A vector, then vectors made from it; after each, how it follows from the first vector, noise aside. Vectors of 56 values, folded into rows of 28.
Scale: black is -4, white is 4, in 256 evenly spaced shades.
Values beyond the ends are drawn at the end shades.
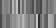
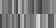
sign-scrambled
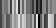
scaled up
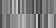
copied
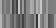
negated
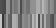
wrapped around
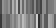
copied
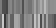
wrapped around
